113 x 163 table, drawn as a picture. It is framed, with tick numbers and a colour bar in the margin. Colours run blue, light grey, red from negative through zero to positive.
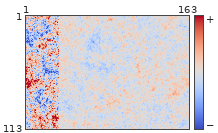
A vertical seam about 20% of the way across splits the table, and the right part is calmer. The distribution is heavy-tailed on both sides. There are no regular stripes. The texture is blotchy. The halves do not mirror each other.
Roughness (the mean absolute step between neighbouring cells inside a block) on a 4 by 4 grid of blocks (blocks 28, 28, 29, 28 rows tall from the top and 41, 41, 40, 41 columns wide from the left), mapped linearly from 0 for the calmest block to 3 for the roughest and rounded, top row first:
3000 / 3000 / 3000 / 3000
